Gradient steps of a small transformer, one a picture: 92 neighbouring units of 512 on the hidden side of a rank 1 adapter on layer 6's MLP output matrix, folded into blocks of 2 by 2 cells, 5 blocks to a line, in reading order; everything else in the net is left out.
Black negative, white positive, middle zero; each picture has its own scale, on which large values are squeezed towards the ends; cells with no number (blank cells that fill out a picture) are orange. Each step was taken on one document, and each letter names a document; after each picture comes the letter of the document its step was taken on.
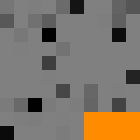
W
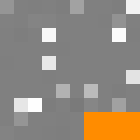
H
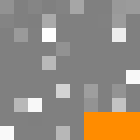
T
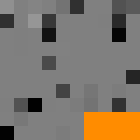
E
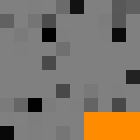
W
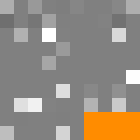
T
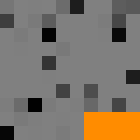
W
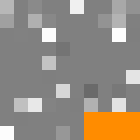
E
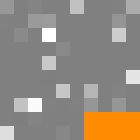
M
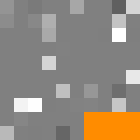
E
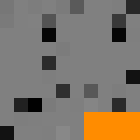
M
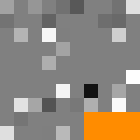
T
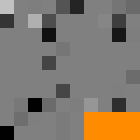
H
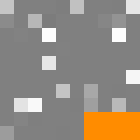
H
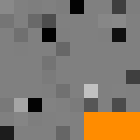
W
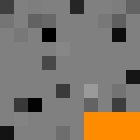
E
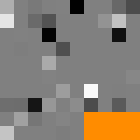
W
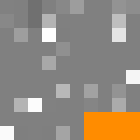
T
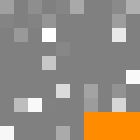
T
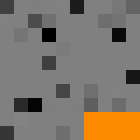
E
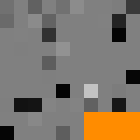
M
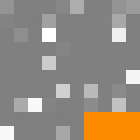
T
